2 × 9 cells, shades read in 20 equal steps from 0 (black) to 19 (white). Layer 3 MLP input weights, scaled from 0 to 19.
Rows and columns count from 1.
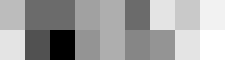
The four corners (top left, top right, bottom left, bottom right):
14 18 17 19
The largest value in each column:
17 8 8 12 13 10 17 17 19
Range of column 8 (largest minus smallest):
2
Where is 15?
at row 1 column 8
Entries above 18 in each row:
0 1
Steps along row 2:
down down up up down up up up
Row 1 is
14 8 8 12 13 8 17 15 18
